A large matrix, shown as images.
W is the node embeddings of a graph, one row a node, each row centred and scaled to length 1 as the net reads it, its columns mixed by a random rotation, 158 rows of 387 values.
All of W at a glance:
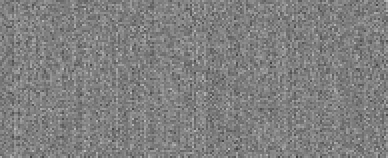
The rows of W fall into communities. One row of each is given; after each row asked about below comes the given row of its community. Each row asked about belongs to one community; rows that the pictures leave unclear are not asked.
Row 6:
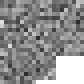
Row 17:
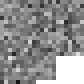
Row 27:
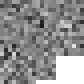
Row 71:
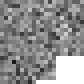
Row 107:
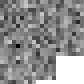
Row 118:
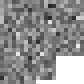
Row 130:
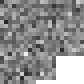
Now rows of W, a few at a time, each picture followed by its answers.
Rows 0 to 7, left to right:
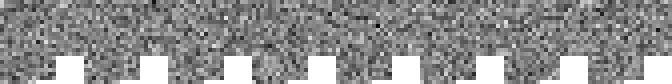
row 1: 27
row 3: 107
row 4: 27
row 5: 27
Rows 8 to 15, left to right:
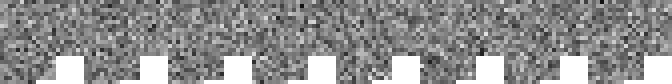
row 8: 6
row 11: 27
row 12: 107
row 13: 130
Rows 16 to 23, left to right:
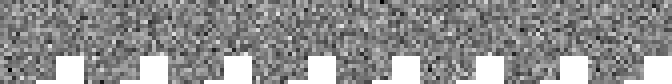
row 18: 17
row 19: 17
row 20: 71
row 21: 118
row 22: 17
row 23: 6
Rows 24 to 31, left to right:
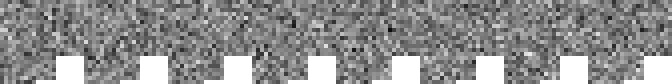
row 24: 17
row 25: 71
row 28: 6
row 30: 130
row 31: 6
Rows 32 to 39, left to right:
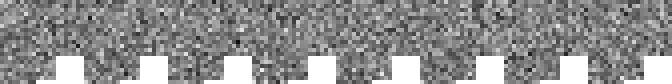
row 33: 71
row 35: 27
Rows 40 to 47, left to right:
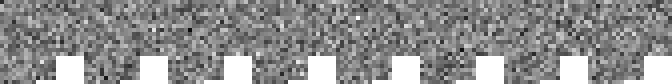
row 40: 107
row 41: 71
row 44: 118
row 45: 6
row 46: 17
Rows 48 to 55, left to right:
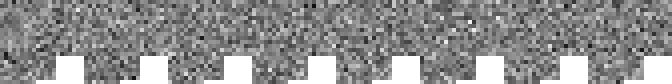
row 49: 71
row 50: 27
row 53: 118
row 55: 6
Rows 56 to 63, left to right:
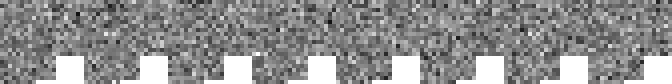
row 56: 130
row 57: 118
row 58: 118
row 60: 27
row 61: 71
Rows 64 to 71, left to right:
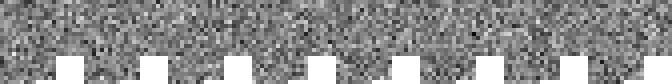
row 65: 6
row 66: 17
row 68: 71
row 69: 71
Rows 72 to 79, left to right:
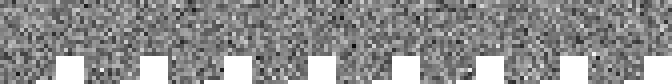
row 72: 71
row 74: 118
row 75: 107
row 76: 107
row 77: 118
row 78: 107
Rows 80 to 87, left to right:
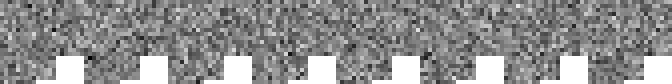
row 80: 17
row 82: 71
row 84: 107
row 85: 71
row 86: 107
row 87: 130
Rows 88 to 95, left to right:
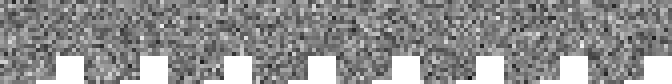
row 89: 107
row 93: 27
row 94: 118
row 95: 71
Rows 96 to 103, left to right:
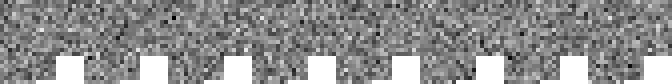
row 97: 27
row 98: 71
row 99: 71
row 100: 27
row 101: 17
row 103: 118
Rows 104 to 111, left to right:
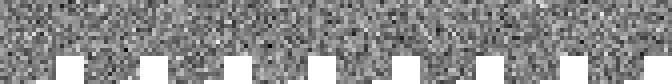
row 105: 6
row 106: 17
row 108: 71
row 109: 17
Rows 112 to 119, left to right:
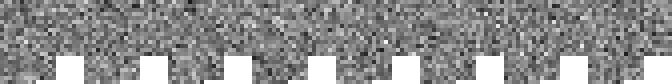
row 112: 118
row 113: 118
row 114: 118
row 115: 71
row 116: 17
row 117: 107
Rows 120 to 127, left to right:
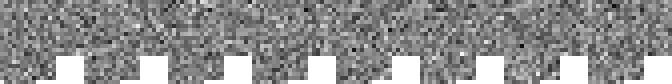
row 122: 107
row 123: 130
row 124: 6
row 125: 118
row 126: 107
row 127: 118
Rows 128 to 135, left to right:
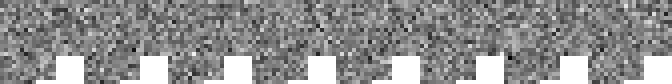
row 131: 130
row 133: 107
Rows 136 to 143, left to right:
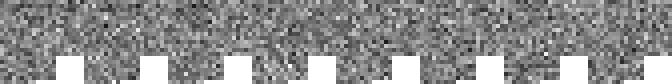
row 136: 27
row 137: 118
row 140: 107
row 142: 118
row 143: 17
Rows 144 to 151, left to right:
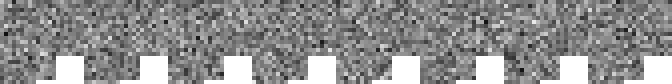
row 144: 118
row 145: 27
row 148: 6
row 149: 17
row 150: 71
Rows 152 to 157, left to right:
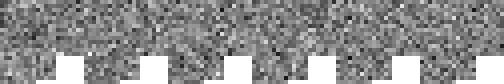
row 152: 107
